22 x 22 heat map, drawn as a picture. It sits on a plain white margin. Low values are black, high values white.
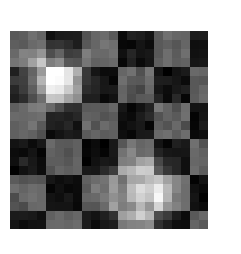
The ninth with the highest average is the top left. The halves do not mirror each other. There is no overall slope. On average the colour sits 30% of the way up the scale. There are two bumps.
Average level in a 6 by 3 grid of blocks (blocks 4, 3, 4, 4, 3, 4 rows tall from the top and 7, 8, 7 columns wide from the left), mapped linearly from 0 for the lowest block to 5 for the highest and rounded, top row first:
211
510
200
001
033
022
